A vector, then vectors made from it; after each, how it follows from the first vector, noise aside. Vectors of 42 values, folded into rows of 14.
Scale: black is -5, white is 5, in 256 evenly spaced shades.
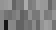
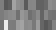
negated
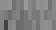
shrunk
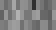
wrapped around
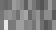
negated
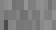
shrunk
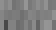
shrunk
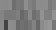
shrunk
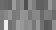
negated
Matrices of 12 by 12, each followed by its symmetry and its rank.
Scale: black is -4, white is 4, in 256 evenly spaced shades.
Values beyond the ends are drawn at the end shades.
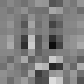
neither, rank two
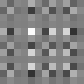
symmetric, rank one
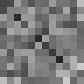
symmetric, full rank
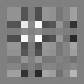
symmetric, rank one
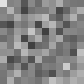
symmetric, full rank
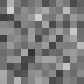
neither, full rank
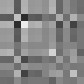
symmetric, rank two
